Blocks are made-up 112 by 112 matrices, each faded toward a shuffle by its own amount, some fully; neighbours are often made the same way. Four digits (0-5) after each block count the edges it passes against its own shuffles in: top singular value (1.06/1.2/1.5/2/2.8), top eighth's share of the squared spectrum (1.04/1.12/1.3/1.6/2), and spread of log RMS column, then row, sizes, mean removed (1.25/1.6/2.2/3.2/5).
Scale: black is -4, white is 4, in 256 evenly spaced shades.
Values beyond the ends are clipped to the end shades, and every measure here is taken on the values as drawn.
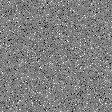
0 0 0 0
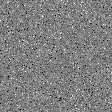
0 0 0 0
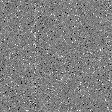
1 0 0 0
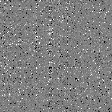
4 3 2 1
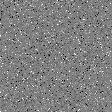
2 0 0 0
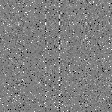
4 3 2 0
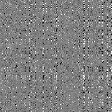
5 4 3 2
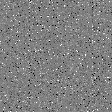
3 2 1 0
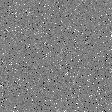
0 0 0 0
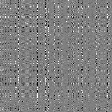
5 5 4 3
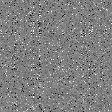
4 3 2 1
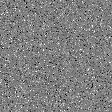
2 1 0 0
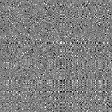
5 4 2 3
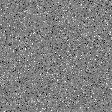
2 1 0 0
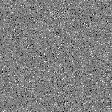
3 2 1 1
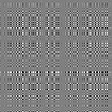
5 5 5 5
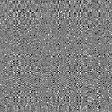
5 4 3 3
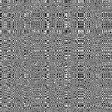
5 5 4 4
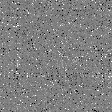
3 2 1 1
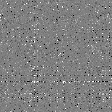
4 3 2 2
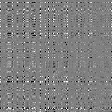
5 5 4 4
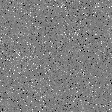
1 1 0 0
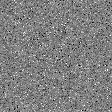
0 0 0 0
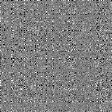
2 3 4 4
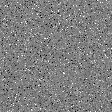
0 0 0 0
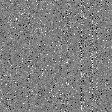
2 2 2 0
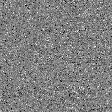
3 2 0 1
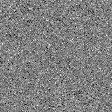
2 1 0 0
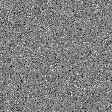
2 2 0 0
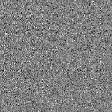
4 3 2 2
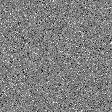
0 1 0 0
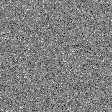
0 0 0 0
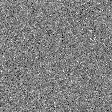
0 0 0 0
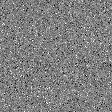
1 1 0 0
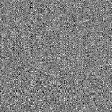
4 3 2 2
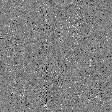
2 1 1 0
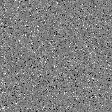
0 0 1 0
